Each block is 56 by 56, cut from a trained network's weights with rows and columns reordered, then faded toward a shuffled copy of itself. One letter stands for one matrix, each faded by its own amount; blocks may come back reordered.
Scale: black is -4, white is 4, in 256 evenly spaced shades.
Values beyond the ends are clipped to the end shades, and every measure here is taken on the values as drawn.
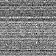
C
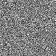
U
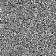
U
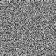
U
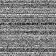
C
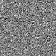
U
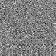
U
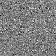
U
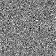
U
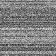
C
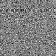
U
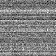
C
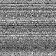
C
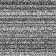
C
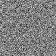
U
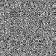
U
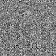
U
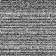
C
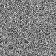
U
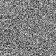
U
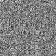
U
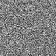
U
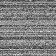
C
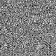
U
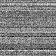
C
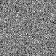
U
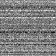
C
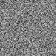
U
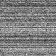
C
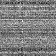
C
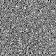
U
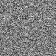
U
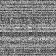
C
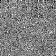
U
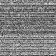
C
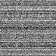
C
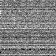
C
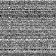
C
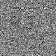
U
